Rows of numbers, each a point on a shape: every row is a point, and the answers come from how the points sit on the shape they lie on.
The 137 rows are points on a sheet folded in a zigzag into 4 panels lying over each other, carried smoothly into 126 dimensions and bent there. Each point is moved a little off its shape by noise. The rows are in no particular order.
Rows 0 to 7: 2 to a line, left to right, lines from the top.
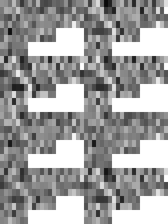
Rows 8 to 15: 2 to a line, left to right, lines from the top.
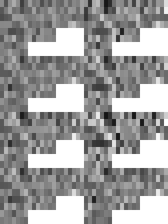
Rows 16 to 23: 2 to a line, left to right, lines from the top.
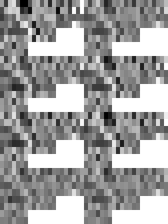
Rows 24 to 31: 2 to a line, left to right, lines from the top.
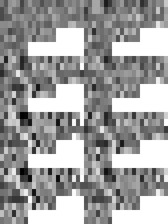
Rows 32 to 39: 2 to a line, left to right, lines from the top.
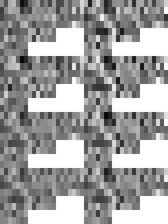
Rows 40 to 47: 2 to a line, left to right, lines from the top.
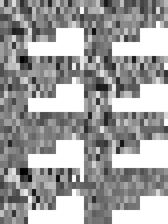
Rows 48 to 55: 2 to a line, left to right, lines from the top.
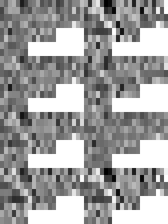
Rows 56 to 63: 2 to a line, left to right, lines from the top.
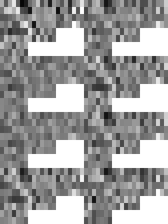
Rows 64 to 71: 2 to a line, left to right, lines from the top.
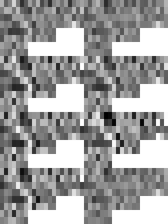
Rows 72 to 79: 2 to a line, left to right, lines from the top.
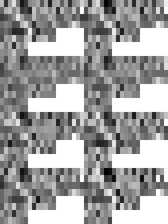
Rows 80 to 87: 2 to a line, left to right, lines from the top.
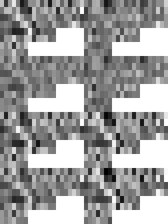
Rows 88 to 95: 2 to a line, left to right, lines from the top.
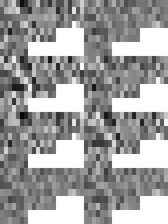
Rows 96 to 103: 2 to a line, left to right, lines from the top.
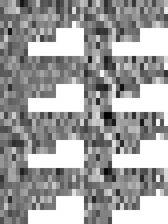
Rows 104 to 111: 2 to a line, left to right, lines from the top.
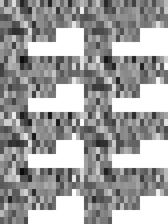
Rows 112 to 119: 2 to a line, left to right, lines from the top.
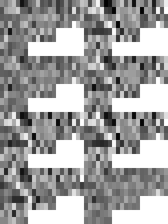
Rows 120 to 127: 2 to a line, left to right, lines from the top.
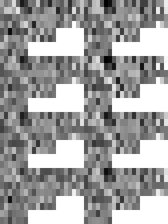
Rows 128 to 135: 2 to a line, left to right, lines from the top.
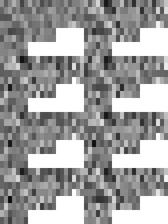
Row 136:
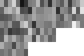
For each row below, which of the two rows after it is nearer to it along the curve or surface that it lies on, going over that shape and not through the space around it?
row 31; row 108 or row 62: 108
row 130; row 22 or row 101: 101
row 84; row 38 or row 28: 38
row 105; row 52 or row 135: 135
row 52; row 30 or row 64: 30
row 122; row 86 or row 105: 105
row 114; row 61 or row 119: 61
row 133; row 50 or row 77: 50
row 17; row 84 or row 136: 84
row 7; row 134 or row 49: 49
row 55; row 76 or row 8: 76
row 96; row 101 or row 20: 101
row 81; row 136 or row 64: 136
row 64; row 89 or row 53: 53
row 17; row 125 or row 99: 99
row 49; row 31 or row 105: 31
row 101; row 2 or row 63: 63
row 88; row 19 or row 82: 19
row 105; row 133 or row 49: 49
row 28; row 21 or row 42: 42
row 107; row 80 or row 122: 122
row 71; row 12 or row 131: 131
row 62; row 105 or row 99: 105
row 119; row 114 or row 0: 0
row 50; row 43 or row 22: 22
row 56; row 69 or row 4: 69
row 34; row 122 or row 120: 120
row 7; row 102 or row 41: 102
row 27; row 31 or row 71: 31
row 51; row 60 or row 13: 60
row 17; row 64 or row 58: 64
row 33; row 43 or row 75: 43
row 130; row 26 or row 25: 25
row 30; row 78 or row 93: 93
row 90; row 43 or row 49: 43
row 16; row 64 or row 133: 133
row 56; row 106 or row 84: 106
